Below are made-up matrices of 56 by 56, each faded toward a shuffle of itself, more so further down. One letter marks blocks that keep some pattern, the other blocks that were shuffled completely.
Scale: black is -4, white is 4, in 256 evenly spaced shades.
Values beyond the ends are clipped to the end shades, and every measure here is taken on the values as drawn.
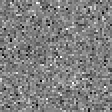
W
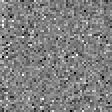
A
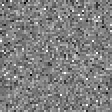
W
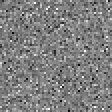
W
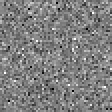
W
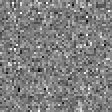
A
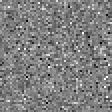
A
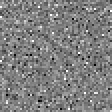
W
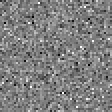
W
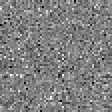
A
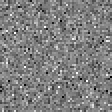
W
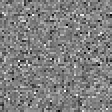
A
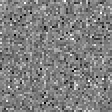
A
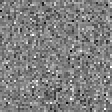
A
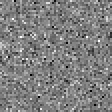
W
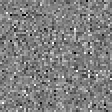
A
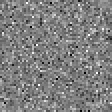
W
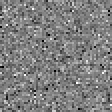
W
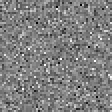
W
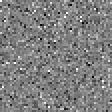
W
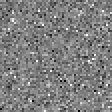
W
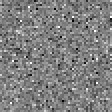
A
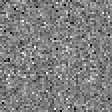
A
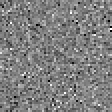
A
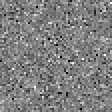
W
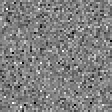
W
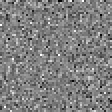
A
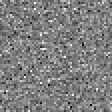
W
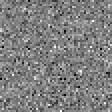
A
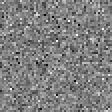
W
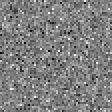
W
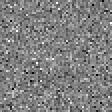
W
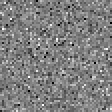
W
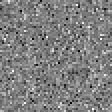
W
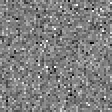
W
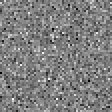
W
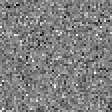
A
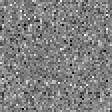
A
